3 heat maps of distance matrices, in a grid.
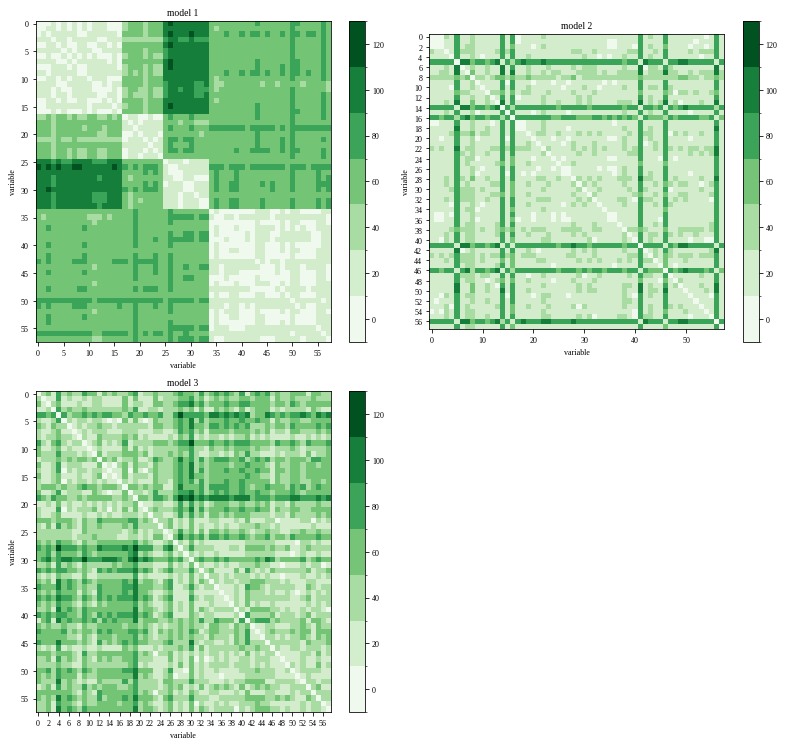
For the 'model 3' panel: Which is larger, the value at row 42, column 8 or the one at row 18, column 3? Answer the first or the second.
the second
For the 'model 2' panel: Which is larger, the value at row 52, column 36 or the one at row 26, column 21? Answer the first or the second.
the first
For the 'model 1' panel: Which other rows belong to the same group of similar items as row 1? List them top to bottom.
0, 2, 3, 4, 5, 6, 7, 8, 9, 10, 11, 12, 13, 14, 15, 16
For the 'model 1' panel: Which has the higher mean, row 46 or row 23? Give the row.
23
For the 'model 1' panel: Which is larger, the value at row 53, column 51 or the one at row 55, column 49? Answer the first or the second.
the second
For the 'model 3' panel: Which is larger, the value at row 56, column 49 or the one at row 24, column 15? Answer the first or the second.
the second
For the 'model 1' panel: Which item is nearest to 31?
28
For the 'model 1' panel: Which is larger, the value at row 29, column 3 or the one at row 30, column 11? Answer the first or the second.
the second
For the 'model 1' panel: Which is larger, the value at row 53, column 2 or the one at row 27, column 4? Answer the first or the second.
the second
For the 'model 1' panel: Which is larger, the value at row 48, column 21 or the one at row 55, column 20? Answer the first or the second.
the first
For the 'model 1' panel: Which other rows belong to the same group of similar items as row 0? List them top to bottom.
1, 2, 3, 4, 5, 6, 7, 8, 9, 10, 11, 12, 13, 14, 15, 16
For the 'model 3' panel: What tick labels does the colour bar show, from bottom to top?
0, 20, 40, 60, 80, 100, 120
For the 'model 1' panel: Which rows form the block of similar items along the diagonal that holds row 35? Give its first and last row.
34 to 57
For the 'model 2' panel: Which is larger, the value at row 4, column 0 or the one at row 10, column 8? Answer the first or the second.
the second
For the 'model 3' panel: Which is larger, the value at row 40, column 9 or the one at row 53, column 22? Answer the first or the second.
the first
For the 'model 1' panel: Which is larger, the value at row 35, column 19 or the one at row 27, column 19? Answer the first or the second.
the first
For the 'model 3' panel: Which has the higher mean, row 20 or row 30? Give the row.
30
